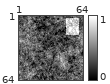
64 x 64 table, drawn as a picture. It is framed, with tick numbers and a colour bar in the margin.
Average level on the scale: 40%. Odd patch: higher, in the top right. Mirror symmetry: none. Ninth with the lowest average: top middle. Stripes: none. Ninth with the highest average: top right. Grain: blotchy.
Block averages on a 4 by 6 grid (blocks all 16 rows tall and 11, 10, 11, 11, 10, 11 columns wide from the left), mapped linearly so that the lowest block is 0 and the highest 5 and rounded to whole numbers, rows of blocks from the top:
210155
320013
211222
221122
